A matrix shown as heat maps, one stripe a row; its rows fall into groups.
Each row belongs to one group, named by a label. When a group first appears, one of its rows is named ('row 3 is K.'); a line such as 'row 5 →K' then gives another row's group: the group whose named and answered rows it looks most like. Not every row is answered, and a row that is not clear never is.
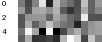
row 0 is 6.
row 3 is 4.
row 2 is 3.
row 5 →4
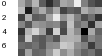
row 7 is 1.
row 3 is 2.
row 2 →1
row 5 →4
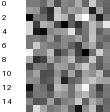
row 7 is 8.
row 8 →6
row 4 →6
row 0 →3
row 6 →3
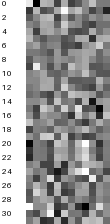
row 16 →2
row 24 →4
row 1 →1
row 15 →2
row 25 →6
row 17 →8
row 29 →8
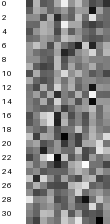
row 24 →4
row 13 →3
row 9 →6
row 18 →3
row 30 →2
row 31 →2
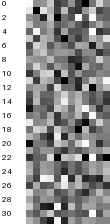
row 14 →1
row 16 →3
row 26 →1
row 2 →3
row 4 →3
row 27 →8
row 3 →8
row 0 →8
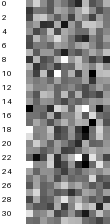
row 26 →1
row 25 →3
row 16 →3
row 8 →1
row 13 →2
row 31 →2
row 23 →8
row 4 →6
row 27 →3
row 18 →8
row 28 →1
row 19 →8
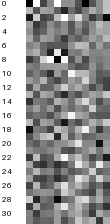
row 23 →4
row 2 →1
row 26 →1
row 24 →3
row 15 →3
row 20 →2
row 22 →1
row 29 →1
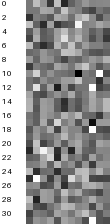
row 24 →4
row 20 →4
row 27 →2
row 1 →2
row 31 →3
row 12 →3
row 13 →6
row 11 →2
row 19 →1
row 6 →6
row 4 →1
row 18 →3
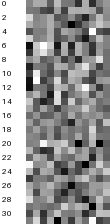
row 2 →8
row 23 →8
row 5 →8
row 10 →4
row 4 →3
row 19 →3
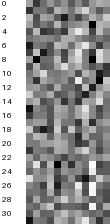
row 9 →1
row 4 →4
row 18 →6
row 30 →1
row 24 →3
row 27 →3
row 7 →4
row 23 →3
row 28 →1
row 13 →8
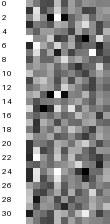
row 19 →8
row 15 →6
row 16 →2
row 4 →2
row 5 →8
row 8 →1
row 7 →3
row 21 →4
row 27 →6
